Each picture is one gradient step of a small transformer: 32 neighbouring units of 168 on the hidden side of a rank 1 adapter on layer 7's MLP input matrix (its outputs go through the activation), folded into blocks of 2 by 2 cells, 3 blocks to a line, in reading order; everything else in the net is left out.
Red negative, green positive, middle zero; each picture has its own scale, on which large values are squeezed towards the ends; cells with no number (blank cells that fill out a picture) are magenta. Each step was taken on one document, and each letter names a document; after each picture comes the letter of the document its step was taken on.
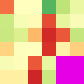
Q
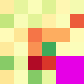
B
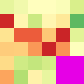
B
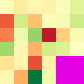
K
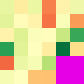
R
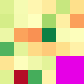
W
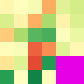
K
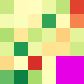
W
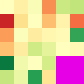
R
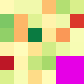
B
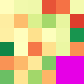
R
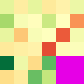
B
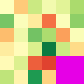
K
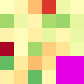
R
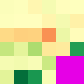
W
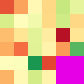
Q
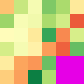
Q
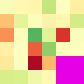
B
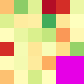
Q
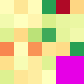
Q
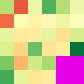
Q
